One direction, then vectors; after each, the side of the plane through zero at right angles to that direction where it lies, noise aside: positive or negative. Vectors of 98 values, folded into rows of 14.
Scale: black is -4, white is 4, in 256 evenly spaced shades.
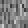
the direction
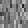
positive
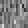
positive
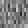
negative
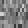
negative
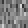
positive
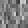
positive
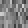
negative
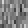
negative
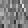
negative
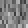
negative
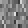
negative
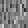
positive
